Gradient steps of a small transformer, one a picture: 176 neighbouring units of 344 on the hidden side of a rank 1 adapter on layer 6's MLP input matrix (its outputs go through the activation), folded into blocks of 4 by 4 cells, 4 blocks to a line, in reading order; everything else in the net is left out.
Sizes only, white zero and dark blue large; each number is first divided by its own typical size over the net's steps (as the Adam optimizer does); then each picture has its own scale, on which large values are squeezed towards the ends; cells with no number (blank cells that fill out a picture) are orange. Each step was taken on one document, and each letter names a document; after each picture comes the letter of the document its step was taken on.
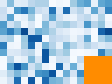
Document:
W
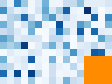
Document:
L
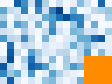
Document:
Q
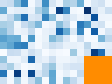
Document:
L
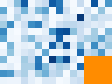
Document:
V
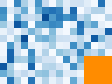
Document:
Q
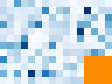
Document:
L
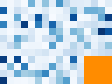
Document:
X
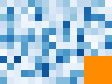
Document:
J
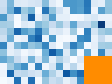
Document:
W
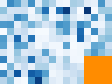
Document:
L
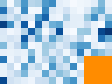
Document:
X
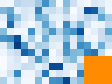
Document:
J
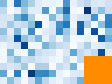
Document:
L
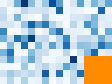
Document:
V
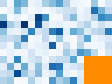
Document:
X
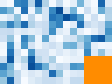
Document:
Q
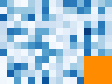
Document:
W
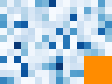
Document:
X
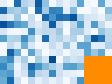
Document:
Q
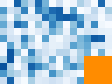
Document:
Q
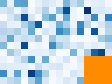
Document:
L
